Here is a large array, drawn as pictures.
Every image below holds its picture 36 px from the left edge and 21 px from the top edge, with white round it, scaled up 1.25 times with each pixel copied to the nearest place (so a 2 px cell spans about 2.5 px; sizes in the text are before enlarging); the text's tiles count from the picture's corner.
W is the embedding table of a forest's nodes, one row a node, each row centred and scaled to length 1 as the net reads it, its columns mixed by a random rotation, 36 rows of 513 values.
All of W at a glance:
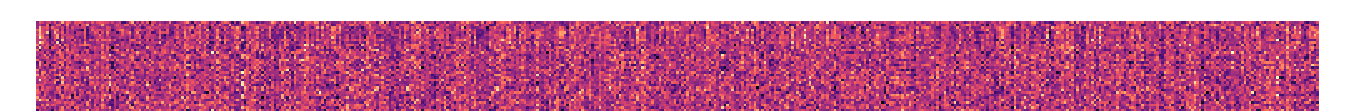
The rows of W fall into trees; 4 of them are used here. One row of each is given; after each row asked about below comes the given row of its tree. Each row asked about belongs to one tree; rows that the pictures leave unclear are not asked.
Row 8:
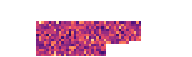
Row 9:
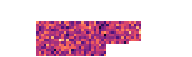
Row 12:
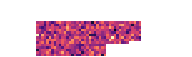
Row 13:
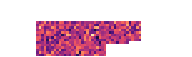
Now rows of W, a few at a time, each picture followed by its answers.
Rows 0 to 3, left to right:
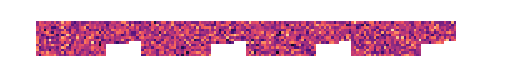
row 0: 13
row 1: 12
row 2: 8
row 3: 8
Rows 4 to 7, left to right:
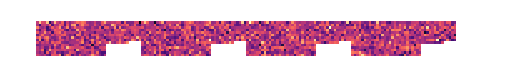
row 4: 8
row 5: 8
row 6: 8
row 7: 13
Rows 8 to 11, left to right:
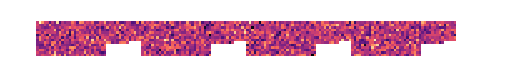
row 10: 8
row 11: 9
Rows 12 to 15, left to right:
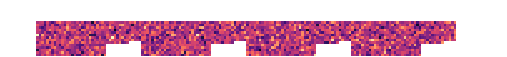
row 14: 13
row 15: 9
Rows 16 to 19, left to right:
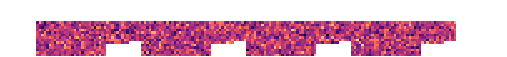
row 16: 12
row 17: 8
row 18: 12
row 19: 9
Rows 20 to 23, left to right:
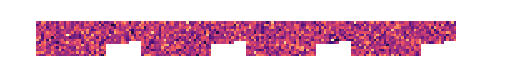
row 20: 13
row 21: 9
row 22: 13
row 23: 8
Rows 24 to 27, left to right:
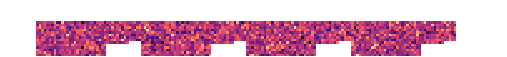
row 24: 13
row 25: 13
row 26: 9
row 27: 9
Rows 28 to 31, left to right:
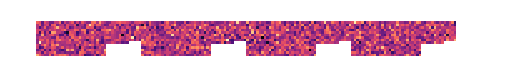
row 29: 13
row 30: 13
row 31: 8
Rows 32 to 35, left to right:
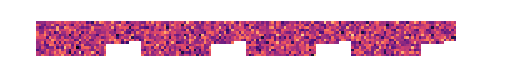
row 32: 12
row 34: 13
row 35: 12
